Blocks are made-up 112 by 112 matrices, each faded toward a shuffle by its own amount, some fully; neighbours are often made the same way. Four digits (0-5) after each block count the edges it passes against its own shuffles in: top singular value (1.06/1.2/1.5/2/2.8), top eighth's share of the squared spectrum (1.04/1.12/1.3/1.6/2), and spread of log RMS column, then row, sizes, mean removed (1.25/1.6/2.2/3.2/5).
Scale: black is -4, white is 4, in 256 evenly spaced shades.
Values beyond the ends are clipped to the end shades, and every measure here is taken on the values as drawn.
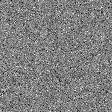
1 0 0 0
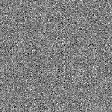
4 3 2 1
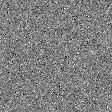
0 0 0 0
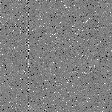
4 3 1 1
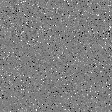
2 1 0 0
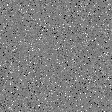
0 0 0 0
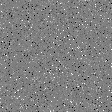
0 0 0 0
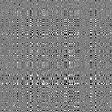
5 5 4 4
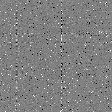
4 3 1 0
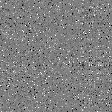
3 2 1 0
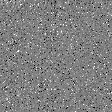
3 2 1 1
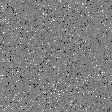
0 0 0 0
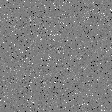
2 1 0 0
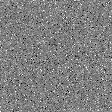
2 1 0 0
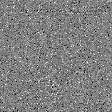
3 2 1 1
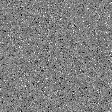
0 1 2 0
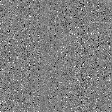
1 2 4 0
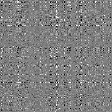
4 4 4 4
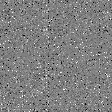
3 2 1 1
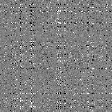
4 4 3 3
